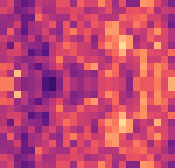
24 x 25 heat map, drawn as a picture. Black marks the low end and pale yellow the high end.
The top and bottom halves mirror each other. No single row or column stands out from its neighbours. The values follow a bell shape.
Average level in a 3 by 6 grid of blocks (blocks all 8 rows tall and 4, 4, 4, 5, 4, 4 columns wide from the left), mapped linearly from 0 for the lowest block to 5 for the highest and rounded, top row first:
1 1 3 4 5 3 / 3 0 2 4 4 5 / 1 1 3 4 5 3
